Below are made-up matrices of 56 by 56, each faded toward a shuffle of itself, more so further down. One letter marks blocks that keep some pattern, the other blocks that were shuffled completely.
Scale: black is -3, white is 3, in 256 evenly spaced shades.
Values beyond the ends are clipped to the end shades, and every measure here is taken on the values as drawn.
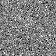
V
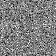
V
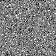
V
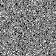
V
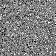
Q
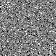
V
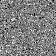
V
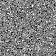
V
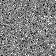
Q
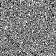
V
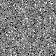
V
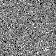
V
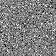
V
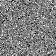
Q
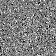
Q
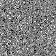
V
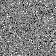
Q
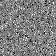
Q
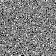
V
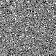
V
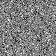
V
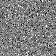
V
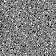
V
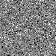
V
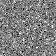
V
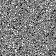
Q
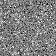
Q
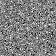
V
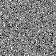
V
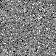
Q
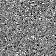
Q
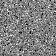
Q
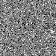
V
